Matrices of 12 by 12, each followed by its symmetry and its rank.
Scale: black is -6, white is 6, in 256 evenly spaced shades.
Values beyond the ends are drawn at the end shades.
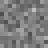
neither, full rank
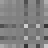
symmetric, rank one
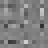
antisymmetric, rank two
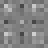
symmetric, rank two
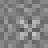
symmetric, rank two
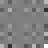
symmetric, rank one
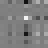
neither, rank one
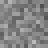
neither, full rank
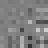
antisymmetric, rank two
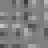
antisymmetric, rank two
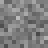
neither, full rank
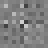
symmetric, rank two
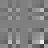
symmetric, rank one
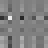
neither, rank one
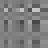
neither, rank one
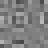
antisymmetric, rank two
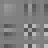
symmetric, rank one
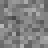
neither, full rank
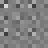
symmetric, rank two
